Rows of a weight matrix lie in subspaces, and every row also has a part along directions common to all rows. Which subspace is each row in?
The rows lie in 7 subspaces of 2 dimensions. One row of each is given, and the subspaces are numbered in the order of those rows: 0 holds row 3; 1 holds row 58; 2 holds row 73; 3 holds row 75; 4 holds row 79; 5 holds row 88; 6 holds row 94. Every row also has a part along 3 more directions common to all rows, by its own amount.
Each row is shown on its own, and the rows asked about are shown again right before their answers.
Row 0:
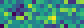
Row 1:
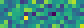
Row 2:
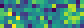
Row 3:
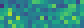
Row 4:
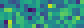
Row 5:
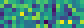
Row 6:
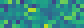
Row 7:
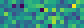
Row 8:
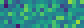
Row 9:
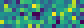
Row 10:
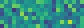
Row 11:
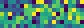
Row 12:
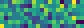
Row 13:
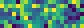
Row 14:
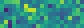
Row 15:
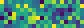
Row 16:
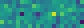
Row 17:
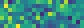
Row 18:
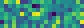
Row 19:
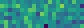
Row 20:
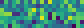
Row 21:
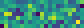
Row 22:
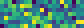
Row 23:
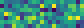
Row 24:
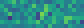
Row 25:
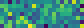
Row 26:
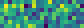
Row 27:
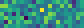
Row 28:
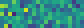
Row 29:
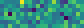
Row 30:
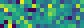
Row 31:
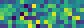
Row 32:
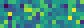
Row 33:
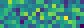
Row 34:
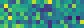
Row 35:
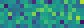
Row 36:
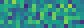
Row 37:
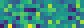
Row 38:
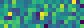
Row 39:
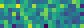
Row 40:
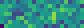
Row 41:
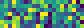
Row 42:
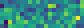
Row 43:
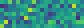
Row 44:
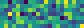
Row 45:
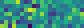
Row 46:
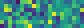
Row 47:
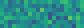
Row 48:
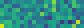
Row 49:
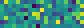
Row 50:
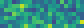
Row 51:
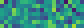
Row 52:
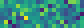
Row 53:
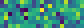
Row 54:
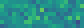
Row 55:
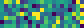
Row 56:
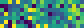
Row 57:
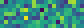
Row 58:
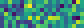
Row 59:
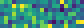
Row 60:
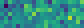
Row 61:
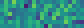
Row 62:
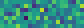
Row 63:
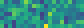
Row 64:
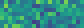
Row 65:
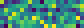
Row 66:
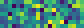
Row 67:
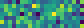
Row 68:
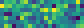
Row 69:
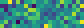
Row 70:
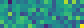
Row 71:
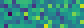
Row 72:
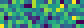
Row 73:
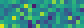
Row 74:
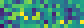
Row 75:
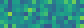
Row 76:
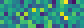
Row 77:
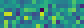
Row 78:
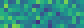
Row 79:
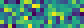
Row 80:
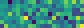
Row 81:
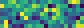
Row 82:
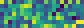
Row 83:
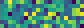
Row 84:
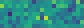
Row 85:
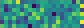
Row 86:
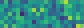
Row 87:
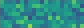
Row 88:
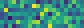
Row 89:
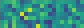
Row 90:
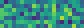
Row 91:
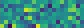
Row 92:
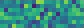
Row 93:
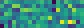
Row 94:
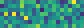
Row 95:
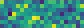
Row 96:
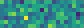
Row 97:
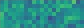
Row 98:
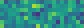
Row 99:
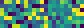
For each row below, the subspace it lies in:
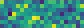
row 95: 0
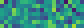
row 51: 2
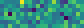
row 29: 6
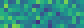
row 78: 5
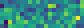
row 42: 0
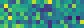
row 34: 5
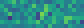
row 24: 5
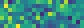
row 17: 5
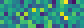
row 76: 6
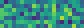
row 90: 2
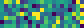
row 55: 4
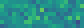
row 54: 0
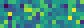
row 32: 5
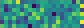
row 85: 4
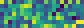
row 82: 1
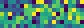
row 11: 5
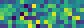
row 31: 2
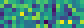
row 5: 2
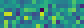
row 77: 1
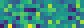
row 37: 4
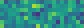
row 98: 4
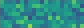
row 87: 3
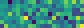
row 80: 3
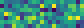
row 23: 0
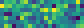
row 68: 0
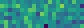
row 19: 0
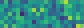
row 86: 3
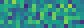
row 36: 5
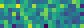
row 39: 0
